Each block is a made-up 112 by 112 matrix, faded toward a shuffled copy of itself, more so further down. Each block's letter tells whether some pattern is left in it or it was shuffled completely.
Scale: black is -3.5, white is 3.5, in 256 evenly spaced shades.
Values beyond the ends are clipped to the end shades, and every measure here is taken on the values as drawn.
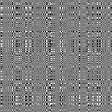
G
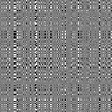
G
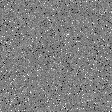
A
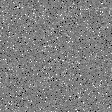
A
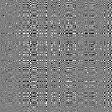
G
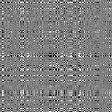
G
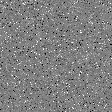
A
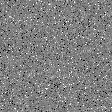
A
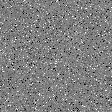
A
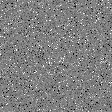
A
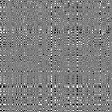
G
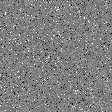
A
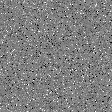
A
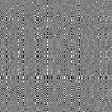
G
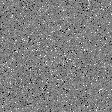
A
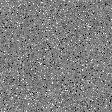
A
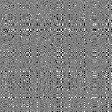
G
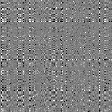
G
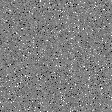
A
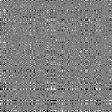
G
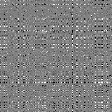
G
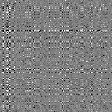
G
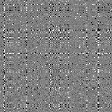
G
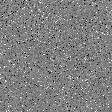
A
